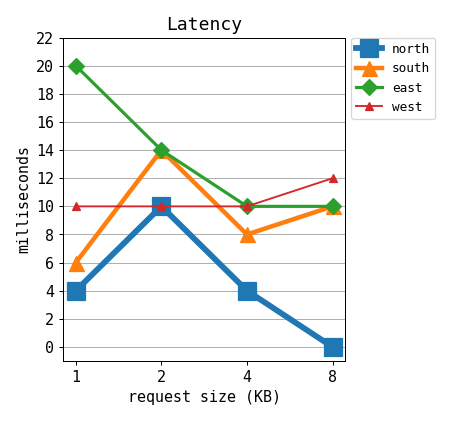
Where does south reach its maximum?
2
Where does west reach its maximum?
8
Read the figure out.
Title: Latency
x-axis: request size (KB), ticks 1 2 4 8
y-axis: milliseconds, ticks 0 2 4 6 8 10 12 14 16 18 20 22
Legend: north, south, east, west
Values:
north: 4 10 4 0
south: 6 14 8 10
east: 20 14 10 10
west: 10 10 10 12
